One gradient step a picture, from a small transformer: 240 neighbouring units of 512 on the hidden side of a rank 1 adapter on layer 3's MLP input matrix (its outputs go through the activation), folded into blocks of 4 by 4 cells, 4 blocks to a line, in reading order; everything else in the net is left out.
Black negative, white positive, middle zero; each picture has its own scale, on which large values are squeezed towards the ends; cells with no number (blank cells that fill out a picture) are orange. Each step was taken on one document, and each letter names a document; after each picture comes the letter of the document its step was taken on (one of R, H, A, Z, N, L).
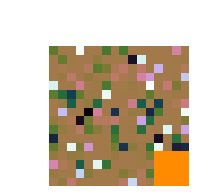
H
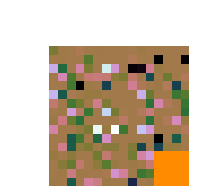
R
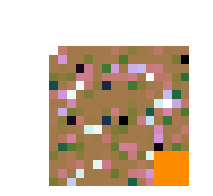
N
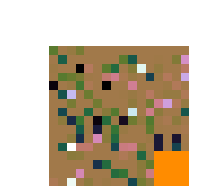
N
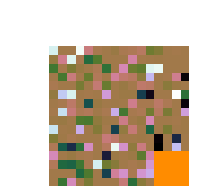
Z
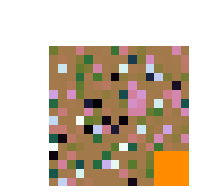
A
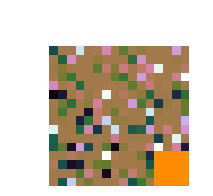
H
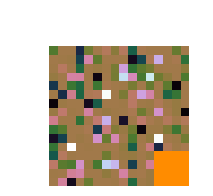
A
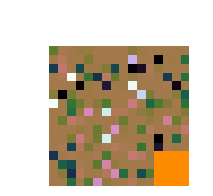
R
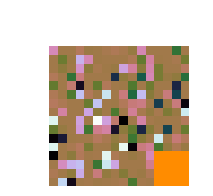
A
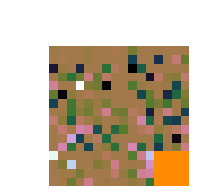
R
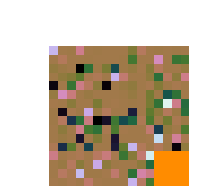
N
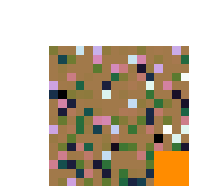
H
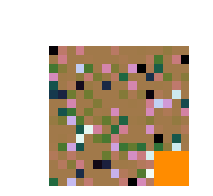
N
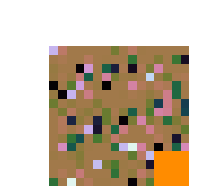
N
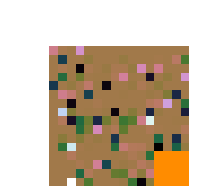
N
